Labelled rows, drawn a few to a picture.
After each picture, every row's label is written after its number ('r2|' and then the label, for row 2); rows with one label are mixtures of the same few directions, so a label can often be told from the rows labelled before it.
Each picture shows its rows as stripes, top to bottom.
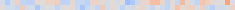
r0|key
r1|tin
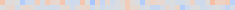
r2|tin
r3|key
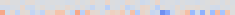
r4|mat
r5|mat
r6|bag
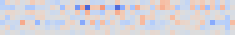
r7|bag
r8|bag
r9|bag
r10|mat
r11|tin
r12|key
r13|mat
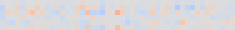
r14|tin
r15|tin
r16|bag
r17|tin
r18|key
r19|bag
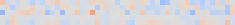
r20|bag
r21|key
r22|tin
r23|key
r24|key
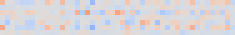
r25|tin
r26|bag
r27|bag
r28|key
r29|mat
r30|tin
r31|key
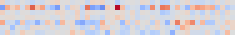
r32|bag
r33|bag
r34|bag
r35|bag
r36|tin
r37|key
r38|mat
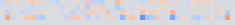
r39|bag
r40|bag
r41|mat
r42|mat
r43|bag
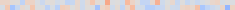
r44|mat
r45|key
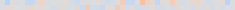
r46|mat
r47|bag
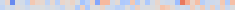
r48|key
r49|bag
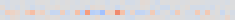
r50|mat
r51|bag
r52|bag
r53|key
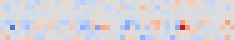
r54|tin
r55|mat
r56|bag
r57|key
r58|key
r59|key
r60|tin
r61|mat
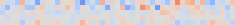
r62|tin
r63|mat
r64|bag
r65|mat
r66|tin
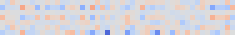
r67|key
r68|tin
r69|mat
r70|tin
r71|key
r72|key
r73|mat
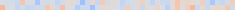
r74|tin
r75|tin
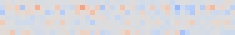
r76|mat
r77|tin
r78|tin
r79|bag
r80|tin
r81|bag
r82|key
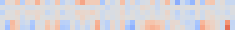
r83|tin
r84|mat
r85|tin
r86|tin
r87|key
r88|key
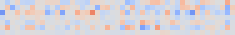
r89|key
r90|key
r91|tin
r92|tin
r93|mat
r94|mat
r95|bag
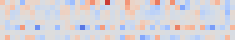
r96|mat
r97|key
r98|key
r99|key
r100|mat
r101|tin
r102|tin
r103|mat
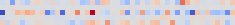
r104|key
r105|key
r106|tin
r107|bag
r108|mat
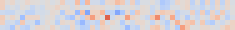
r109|bag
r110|bag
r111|bag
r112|mat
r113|tin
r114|key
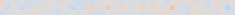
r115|tin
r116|mat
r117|bag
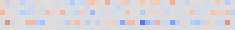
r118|mat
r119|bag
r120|tin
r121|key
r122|mat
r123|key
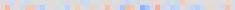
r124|key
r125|mat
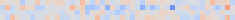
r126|tin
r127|mat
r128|bag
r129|key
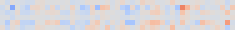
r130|mat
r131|key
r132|key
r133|key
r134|key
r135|mat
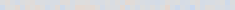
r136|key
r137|tin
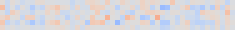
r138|mat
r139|bag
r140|key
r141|mat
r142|bag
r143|bag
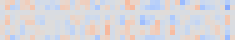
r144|key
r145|key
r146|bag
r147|mat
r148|mat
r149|mat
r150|mat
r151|key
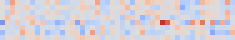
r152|key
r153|key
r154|key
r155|mat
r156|bag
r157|tin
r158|tin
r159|tin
